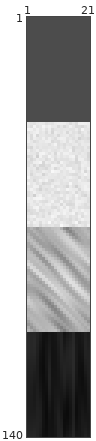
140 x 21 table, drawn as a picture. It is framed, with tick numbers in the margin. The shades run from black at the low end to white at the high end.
It is made of 4 by 1 panels. Panel 1,1: low, flat. Panel 2,1: very high, fine-grained, faint in contrast. Panel 3,1: high, slanting down to the right. Panel 4,1: very low, streaked downward, faint in contrast.
